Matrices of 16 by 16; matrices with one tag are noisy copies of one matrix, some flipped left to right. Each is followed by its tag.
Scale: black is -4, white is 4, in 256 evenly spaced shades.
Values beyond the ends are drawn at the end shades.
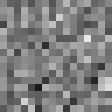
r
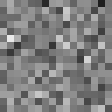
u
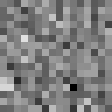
r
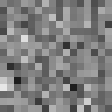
r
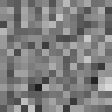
r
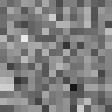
r
